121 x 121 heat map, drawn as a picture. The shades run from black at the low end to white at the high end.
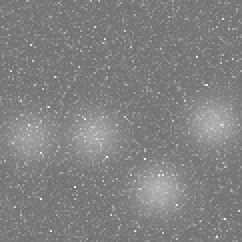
Histogram: skewed, a long tail of high values. Mirror symmetry: none. Average level on the scale: 50%. Bumps: four. Stripes: none.
